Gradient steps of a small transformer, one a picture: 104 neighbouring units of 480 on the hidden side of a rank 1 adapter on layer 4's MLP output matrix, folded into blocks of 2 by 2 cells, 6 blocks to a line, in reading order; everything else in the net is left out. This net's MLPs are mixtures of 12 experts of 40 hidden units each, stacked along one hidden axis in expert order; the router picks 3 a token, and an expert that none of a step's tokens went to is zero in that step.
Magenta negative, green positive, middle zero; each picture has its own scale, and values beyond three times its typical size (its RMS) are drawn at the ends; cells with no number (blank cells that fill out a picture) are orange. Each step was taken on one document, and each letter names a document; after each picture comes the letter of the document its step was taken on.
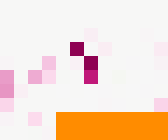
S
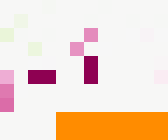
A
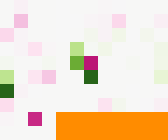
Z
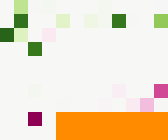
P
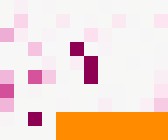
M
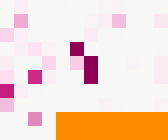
Z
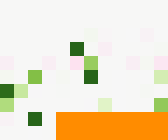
S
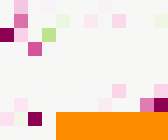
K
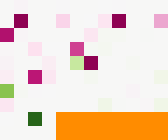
Z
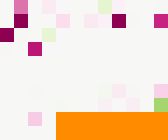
K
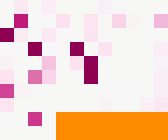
M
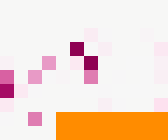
S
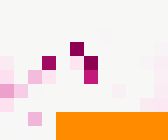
P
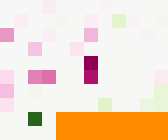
M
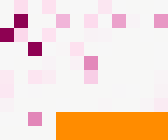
M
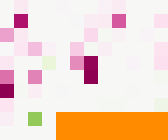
Z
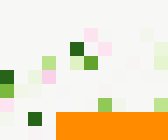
S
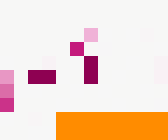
A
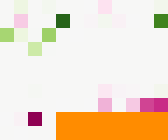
K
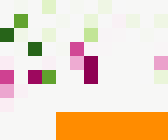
Z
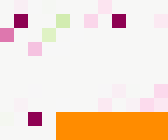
K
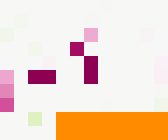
A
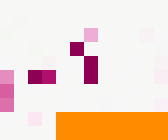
A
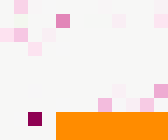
M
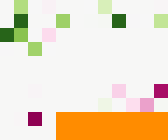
K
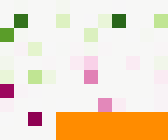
Z
